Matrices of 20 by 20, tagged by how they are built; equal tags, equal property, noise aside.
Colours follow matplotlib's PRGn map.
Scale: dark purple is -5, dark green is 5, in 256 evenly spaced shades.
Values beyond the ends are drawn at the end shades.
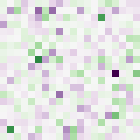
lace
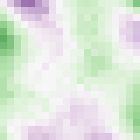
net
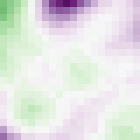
net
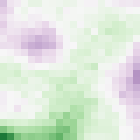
net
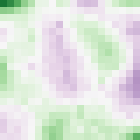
net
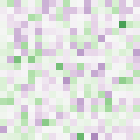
lace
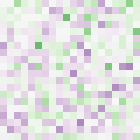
lace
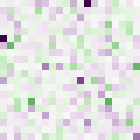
lace
